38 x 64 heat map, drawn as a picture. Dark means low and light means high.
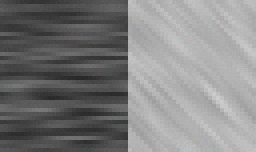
It is made of 1 by 2 panels. Panel 1,1: low, streaked across. Panel 1,2: high, slanting down to the right, faint in contrast.
